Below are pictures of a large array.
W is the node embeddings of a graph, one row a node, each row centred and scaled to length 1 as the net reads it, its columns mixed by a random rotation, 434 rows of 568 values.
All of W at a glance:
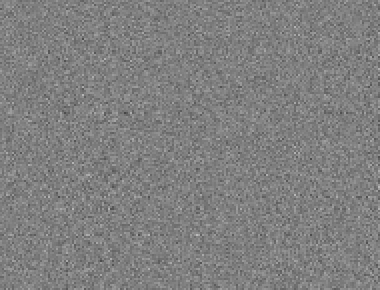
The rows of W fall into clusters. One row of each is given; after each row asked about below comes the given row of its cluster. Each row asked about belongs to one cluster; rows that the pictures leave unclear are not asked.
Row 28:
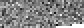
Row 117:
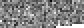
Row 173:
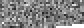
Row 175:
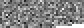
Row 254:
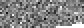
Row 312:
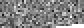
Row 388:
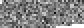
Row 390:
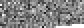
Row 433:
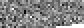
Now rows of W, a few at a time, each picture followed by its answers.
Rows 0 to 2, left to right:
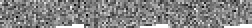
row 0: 388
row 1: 312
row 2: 117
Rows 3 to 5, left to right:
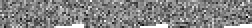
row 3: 254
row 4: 433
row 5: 173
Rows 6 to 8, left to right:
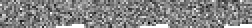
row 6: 390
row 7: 175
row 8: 117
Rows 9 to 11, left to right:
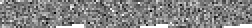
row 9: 388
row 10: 117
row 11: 173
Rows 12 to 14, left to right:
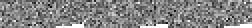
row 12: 28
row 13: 117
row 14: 433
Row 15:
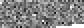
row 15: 388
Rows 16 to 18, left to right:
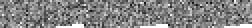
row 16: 254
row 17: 390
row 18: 390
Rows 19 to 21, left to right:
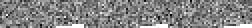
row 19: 175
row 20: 312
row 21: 312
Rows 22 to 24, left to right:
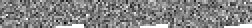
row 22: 175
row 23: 390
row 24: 433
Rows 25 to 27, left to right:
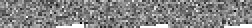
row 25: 28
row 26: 388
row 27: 117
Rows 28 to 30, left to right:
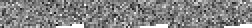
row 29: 390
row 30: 433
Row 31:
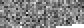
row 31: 254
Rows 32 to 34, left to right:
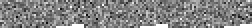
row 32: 388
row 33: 312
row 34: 173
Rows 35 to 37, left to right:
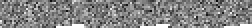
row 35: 117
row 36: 117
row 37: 28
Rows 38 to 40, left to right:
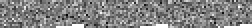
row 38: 173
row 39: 312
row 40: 388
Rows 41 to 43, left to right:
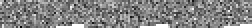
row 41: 388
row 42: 173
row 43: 175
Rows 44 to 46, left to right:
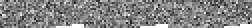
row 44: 390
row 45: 388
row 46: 28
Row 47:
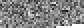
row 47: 117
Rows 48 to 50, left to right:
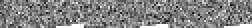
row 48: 433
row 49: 173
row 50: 433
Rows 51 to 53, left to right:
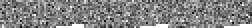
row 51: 388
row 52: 388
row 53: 173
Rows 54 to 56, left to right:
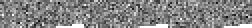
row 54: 254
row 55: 390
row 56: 173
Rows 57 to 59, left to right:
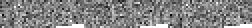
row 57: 312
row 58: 117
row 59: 312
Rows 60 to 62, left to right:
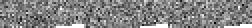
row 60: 254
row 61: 433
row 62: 388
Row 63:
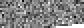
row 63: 312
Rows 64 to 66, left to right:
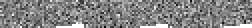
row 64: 254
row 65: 388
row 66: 312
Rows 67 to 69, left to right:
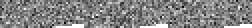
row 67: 175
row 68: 254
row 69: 388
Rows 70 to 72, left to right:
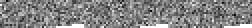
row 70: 390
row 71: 117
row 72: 173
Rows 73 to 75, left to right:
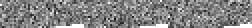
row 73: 390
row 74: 254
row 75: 433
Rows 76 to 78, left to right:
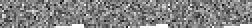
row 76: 390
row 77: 390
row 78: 390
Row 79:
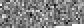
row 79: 390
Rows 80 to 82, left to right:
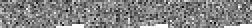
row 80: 117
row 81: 173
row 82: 388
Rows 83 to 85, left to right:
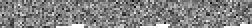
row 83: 312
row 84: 28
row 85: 28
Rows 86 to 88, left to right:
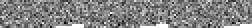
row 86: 175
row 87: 254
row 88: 175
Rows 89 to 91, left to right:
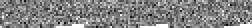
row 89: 175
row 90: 173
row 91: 433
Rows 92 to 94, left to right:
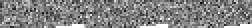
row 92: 173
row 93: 175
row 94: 28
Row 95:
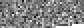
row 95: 312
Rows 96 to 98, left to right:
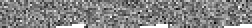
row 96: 433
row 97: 28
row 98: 388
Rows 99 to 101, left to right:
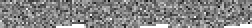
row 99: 117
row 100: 175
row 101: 28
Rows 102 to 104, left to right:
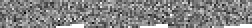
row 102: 433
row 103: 173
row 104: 390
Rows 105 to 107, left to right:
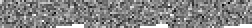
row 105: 388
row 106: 254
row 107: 390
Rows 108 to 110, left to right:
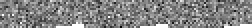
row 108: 254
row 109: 388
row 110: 117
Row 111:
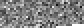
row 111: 28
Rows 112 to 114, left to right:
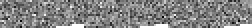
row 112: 388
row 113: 173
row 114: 175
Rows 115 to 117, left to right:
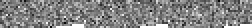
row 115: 175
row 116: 117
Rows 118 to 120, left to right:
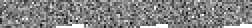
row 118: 175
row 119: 388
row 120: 388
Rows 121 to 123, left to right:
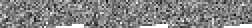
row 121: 390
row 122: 312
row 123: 173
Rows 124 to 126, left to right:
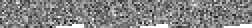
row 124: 175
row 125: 117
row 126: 173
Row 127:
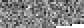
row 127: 117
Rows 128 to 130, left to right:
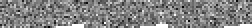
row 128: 312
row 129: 254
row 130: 388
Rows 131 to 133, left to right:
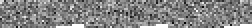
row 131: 388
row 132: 173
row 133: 117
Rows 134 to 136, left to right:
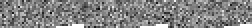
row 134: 312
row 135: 173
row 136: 433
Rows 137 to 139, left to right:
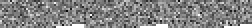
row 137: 117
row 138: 175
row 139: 117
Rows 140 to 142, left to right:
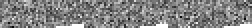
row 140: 173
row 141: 254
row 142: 254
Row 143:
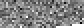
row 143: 28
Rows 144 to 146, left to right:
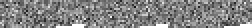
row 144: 254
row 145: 28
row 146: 433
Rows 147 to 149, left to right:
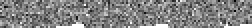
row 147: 254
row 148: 390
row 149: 117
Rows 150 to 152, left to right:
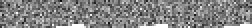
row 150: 312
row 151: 175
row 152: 254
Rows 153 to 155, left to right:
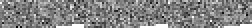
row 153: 388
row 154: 173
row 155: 388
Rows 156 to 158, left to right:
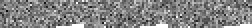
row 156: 433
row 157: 254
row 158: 254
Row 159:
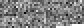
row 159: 173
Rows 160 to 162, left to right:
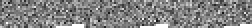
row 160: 175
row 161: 433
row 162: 28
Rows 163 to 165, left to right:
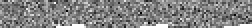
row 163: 117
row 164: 175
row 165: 173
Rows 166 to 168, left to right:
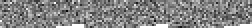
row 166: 117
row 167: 175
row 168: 173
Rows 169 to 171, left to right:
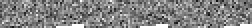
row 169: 173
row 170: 173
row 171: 28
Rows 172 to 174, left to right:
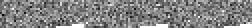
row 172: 433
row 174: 433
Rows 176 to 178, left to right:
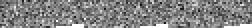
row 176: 312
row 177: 28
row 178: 173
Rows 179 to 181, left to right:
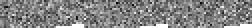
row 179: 254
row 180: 28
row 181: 28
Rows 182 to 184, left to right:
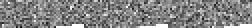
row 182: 388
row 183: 390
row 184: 390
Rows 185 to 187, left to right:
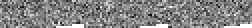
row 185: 117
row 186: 173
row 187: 28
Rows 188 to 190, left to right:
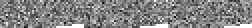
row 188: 175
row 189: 433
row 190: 175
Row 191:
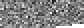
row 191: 28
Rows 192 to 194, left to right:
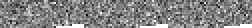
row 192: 117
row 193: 312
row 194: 28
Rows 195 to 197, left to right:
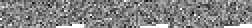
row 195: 28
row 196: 175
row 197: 433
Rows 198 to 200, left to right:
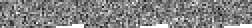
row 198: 312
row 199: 312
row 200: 173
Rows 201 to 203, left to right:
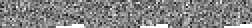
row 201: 173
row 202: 117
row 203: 312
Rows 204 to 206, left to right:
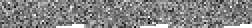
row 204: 388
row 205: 175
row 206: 28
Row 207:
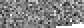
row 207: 433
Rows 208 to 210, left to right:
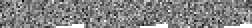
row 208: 312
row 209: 433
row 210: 254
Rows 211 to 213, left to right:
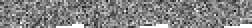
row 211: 254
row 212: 312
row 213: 117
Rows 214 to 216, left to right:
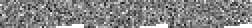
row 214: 390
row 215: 254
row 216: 433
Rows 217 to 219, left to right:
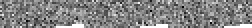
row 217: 254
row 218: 117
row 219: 388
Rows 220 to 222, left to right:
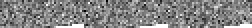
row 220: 312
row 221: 312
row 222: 254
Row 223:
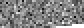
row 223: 312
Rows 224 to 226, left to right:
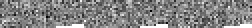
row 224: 173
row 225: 117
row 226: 254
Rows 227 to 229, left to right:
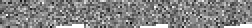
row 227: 175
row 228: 388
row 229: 433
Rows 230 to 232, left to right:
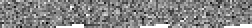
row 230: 388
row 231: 390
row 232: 28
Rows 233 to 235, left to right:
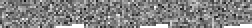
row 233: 175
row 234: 388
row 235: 173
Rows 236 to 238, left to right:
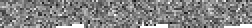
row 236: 28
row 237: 117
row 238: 388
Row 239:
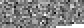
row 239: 388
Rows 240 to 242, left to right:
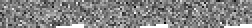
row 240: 433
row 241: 28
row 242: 117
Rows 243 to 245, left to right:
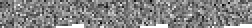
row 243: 312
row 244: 117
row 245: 390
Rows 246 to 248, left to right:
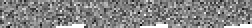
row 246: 175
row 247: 28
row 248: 28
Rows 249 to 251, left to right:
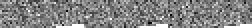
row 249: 117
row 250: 175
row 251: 312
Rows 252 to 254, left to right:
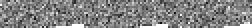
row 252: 390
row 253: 312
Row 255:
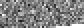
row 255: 390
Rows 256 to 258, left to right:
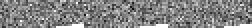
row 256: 433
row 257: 390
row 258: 173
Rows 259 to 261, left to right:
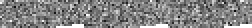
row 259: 388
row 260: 390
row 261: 117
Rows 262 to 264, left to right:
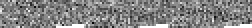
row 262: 117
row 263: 173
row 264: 173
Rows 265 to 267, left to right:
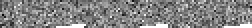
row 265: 312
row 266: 28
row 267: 254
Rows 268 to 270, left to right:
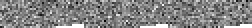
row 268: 28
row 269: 388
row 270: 388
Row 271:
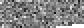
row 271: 388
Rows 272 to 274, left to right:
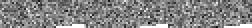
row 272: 117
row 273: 175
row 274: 312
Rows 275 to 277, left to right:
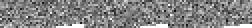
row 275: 28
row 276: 175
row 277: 390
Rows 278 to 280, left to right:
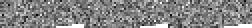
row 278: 312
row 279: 433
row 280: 312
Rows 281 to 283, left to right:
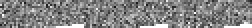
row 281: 390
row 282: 433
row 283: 254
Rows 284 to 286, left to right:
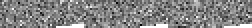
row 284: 433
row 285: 28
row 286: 173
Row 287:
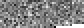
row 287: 117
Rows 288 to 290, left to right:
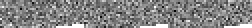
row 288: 28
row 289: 388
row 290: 433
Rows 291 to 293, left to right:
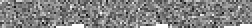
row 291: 388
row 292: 312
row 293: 388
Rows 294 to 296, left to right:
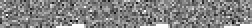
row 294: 175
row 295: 175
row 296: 175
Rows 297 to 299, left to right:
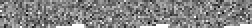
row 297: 254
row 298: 175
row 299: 28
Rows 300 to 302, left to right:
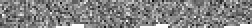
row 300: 390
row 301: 388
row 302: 28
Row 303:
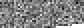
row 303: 312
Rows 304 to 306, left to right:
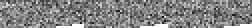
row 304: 28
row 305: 173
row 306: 173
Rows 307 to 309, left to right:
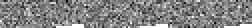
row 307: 117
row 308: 390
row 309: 388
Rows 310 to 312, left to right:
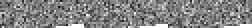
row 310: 312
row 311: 390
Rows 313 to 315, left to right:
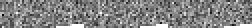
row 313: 312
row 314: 312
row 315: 312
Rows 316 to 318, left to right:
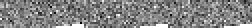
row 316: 28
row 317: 388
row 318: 312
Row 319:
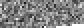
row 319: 390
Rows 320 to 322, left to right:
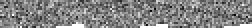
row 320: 254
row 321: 117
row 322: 173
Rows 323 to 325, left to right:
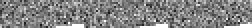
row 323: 175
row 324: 433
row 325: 433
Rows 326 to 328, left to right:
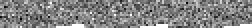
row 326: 254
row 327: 117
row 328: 173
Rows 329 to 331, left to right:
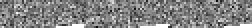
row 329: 312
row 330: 173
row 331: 28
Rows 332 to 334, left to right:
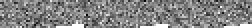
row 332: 254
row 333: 312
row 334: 28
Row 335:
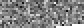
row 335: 117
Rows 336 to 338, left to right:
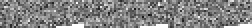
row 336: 433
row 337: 173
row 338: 433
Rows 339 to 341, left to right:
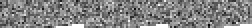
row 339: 312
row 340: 173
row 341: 175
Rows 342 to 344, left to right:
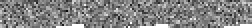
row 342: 117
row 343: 390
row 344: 175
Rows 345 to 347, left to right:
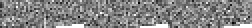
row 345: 173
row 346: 312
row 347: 175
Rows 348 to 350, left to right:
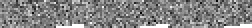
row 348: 117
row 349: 175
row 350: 28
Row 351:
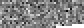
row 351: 117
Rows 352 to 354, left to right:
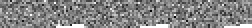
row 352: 117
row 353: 117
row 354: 175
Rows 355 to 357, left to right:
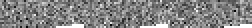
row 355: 388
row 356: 254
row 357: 117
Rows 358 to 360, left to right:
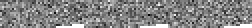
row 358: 28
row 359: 173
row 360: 175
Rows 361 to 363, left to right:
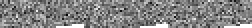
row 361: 173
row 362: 433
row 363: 175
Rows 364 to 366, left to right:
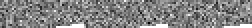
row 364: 433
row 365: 175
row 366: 390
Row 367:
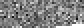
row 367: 254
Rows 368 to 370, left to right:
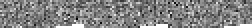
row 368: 254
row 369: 117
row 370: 312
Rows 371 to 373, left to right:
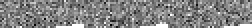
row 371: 254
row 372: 254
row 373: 390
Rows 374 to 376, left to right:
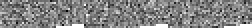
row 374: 117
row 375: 390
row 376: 312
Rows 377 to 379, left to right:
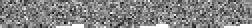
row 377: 175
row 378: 254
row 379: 175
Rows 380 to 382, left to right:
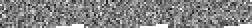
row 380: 390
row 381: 312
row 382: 433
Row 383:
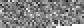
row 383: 117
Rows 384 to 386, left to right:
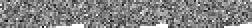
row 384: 390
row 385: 254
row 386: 433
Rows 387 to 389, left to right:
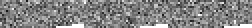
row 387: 433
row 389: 117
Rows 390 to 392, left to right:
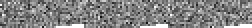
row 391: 388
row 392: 390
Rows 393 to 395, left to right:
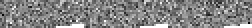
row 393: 433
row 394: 433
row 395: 28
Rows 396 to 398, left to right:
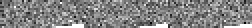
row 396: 312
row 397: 433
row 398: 312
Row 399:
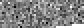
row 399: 388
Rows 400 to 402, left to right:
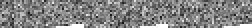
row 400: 312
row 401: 254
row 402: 173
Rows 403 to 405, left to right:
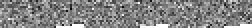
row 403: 117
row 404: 117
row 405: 28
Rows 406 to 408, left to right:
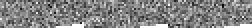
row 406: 28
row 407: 173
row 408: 390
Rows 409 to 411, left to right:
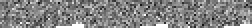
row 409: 254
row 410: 28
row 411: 254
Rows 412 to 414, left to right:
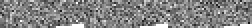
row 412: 433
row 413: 433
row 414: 28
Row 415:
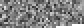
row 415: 390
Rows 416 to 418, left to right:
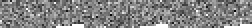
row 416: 117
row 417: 254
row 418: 117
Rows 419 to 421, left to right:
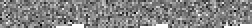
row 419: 175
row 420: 312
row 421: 117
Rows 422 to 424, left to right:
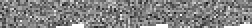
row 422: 433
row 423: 173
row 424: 254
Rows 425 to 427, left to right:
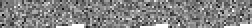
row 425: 312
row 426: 433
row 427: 28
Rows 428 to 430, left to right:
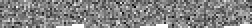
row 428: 173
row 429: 28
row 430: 254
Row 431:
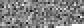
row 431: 173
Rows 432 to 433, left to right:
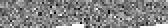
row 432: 28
